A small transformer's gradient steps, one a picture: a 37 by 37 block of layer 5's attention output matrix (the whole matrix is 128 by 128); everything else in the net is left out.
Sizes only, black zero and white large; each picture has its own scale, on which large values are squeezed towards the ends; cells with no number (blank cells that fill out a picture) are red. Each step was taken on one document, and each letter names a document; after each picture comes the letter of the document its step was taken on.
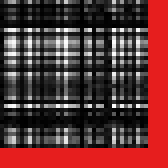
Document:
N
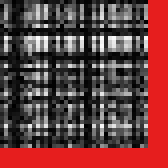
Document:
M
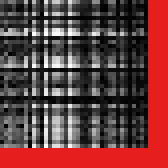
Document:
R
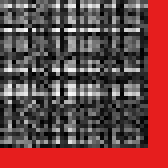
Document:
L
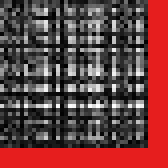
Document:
L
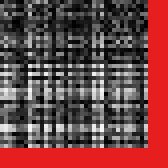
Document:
M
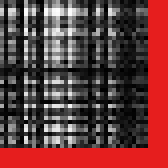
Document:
R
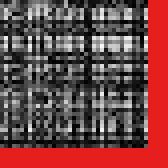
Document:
M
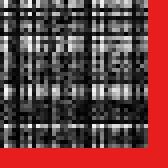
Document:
M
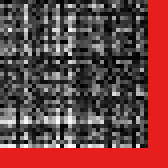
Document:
L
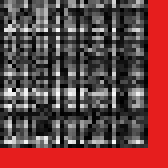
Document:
L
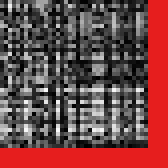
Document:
L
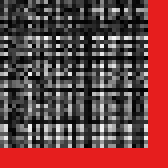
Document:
M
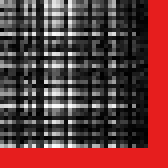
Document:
R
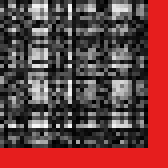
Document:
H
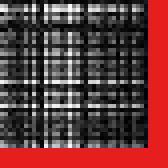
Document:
R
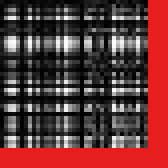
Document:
N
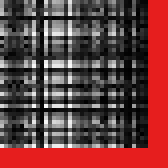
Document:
R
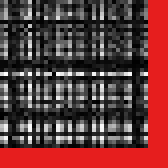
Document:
M
